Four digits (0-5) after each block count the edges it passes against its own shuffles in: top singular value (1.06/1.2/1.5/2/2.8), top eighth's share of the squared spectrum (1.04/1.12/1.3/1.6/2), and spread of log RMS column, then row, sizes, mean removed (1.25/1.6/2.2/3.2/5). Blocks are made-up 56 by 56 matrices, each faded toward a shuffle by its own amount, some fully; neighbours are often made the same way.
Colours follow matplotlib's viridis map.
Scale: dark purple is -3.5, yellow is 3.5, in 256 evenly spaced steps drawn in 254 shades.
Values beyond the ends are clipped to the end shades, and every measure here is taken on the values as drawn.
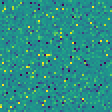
0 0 0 0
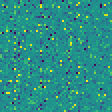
2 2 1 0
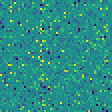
2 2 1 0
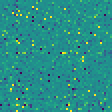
2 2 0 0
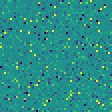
1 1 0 0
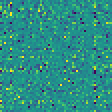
3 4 2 2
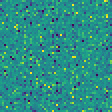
1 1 2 0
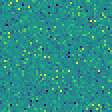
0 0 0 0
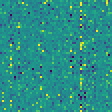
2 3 2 0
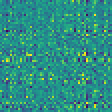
4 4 3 3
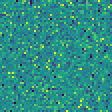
0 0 0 0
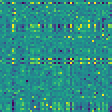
5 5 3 3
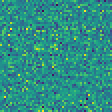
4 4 2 2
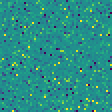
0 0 0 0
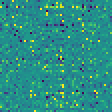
4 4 2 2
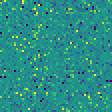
2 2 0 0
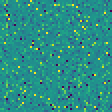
2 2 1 0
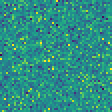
1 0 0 0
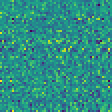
4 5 2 3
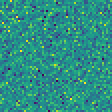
1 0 0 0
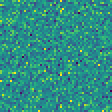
2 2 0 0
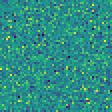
1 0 0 0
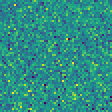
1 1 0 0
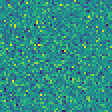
2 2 1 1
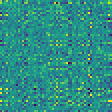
4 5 3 3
